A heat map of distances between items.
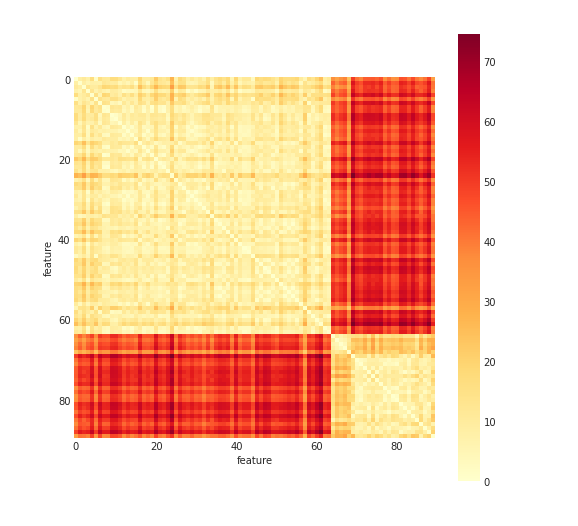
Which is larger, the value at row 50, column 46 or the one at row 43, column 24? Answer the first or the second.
the second
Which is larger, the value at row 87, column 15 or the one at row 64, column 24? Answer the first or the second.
the second
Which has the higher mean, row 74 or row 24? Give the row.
74
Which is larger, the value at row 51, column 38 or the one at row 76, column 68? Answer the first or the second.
the second
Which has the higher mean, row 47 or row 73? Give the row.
73
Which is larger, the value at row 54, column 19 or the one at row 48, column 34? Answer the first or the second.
the second
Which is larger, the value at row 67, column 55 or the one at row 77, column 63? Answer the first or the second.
the first
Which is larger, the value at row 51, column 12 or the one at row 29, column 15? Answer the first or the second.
the first
